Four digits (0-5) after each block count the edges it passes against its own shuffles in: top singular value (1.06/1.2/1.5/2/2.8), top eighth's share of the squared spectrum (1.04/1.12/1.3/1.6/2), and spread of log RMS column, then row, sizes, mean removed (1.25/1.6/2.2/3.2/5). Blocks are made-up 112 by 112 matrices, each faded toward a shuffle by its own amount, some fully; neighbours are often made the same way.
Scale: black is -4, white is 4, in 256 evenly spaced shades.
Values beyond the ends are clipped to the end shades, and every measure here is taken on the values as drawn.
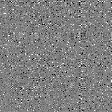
4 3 2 2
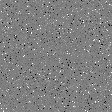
0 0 0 0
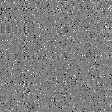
4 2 1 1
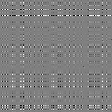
5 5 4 4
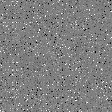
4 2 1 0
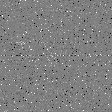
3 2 0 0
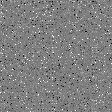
3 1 0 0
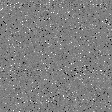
3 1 0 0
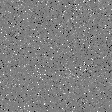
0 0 0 0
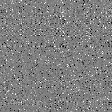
4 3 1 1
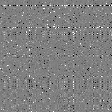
5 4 2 2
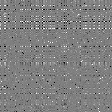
5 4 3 3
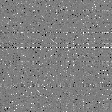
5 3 1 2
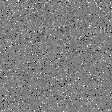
3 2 0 1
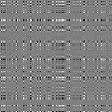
5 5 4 5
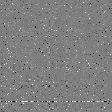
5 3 1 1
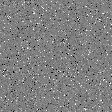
2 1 0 0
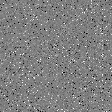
3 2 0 0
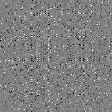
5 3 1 2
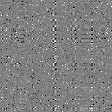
5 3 2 2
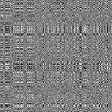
5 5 4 4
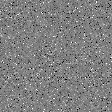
1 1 0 1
